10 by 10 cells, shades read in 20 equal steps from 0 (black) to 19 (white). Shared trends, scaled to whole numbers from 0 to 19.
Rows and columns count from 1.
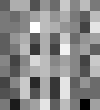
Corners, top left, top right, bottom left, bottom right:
7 9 9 12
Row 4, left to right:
7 11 13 7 13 7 15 8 11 12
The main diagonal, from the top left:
7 8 10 7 13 10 13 7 8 12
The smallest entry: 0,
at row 10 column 9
